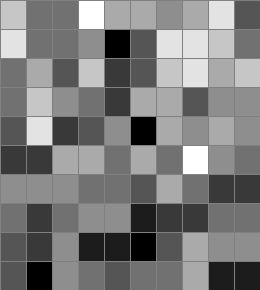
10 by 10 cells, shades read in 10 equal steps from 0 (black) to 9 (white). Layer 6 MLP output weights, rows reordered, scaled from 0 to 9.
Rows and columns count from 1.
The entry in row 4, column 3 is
5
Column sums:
43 40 43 48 32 32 51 57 49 40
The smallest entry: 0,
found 4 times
